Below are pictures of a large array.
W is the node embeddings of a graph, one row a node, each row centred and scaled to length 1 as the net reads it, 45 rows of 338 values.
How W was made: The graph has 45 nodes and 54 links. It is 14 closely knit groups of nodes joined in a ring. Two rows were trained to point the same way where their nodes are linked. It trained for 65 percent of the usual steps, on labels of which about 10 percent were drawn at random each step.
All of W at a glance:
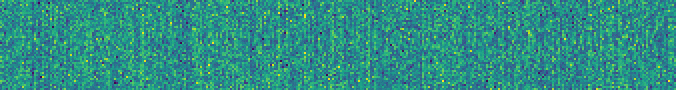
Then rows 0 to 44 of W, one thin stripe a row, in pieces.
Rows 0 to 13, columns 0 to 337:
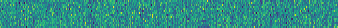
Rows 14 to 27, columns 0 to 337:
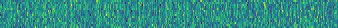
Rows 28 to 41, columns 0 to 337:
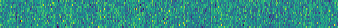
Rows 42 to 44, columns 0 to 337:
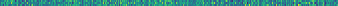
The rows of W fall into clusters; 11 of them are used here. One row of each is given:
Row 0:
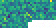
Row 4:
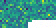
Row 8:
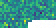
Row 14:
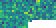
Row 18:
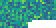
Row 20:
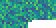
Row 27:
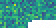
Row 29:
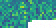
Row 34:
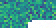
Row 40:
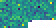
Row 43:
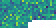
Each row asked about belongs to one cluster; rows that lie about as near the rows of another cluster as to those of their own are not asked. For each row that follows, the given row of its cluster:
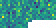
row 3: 27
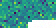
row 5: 20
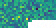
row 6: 18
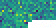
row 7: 43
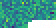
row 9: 14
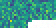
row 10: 29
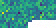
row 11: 8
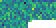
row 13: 29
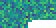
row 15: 4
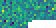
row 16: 40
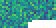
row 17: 40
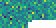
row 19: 20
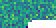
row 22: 34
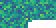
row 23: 4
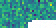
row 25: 27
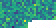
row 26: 14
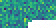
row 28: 34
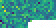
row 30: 0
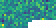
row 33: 8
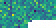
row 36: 40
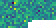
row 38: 18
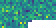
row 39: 27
